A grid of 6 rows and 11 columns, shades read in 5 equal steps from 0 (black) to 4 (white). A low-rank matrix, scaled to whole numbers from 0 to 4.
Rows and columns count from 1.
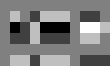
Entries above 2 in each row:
0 4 4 3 0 5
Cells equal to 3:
14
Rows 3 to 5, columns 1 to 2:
2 0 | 2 1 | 2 2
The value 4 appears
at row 3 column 9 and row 3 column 10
